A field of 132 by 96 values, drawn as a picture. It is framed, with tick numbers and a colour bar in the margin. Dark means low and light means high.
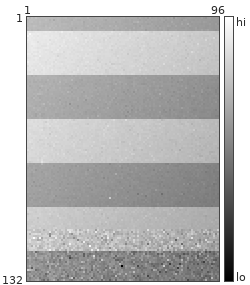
Seam: horizontal, 80% of the way down, the top part calmer. Average level on the scale: 70%. Slope: up to the top left. Ninth with the highest average: top left. Stripes: horizontal, repeating 3 times. Ninth with the lowest average: bottom right.
